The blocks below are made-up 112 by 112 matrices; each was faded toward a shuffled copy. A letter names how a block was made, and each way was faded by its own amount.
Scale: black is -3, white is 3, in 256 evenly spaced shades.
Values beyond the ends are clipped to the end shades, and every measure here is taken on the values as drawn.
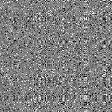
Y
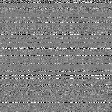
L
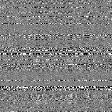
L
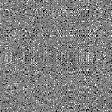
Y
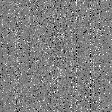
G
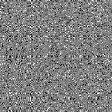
Y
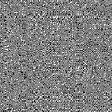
Y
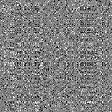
Y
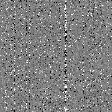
G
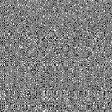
Y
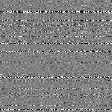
L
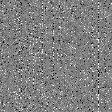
G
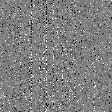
G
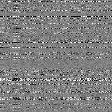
L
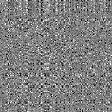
Y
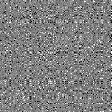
Y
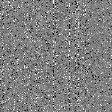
G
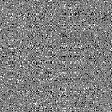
Y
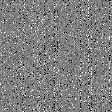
G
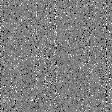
G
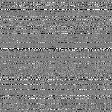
L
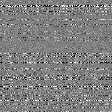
L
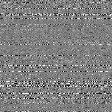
L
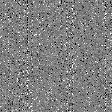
G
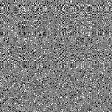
Y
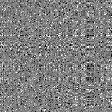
Y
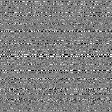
L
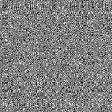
Y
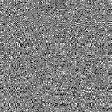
Y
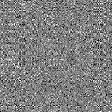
Y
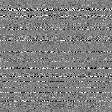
L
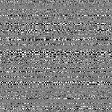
L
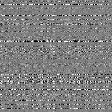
L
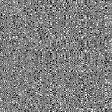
Y
